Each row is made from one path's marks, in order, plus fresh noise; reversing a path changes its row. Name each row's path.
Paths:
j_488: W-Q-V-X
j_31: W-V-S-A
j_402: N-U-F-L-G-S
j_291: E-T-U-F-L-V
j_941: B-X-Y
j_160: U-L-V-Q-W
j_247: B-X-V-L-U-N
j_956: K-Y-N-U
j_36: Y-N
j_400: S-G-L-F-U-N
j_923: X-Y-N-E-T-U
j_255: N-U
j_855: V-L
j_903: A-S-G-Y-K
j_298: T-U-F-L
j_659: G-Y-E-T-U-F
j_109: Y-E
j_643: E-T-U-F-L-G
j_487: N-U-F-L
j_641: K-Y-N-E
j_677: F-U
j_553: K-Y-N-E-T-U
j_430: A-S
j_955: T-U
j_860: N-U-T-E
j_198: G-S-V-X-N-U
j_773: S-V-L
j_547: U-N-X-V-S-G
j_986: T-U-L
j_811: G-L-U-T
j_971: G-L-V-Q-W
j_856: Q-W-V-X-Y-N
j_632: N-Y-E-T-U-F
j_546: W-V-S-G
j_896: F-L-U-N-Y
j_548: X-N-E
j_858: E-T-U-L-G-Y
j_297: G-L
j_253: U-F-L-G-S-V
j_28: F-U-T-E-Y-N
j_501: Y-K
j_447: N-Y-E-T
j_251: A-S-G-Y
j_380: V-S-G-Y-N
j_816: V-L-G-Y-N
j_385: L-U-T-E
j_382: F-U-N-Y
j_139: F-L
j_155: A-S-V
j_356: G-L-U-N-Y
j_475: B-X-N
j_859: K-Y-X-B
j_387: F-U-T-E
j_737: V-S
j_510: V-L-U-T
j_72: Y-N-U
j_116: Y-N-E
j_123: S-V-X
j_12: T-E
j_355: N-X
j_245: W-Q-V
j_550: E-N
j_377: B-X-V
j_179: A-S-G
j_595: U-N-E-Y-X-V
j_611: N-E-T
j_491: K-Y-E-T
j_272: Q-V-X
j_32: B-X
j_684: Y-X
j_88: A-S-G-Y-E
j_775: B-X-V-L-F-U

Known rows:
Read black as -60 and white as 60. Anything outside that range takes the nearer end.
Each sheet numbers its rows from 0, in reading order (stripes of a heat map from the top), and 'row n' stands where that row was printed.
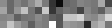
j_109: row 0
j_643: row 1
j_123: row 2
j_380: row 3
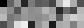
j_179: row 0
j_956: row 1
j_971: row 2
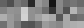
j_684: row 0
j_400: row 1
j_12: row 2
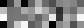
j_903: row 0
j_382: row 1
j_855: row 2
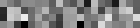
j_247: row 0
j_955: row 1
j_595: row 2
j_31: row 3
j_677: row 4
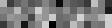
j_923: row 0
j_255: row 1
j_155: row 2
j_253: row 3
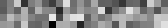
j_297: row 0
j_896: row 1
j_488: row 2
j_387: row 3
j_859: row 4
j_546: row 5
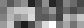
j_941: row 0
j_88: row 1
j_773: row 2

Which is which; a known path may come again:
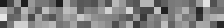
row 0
j_251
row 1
j_12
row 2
j_677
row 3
j_501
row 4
j_28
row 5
j_291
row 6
j_955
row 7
j_160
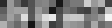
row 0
j_139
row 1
j_547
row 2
j_123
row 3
j_816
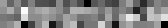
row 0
j_36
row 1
j_956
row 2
j_641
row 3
j_430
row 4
j_198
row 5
j_355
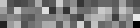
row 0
j_553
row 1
j_387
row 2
j_858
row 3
j_859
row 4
j_487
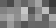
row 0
j_684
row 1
j_298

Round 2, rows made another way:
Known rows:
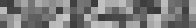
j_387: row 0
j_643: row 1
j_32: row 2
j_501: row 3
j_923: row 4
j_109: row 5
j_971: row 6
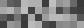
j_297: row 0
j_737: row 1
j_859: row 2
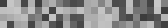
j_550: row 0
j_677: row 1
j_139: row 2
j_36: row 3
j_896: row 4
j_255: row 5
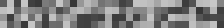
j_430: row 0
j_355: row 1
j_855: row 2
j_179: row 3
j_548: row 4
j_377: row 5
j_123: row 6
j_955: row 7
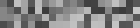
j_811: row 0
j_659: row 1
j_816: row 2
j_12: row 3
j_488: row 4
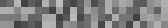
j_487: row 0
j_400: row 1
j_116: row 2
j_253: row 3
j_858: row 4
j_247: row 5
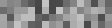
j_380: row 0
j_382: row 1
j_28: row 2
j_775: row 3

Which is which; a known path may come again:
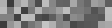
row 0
j_677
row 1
j_903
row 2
j_402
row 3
j_547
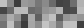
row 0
j_855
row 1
j_380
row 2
j_385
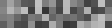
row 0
j_298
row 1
j_659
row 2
j_632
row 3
j_860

